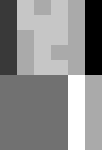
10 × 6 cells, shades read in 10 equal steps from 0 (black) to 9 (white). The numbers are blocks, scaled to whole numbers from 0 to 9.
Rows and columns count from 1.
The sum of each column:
30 52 54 54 75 30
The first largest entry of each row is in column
2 2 3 3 3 5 5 5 5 5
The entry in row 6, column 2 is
4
